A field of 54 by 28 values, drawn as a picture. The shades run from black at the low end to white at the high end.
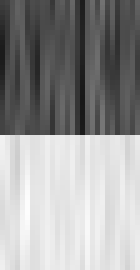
It is made of 2 by 1 panels. Panel 1,1: low, streaked downward. Panel 2,1: very high, streaked downward, faint in contrast.
